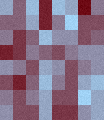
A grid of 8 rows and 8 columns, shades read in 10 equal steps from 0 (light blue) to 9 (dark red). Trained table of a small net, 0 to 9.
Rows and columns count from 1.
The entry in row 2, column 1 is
5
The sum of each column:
35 48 33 29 34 34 33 26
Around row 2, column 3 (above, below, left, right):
1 5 5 8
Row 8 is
3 6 6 2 7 7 3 2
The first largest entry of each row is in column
7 4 2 1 3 2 2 5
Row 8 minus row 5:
0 2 0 0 4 1 -1 -1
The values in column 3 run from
1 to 6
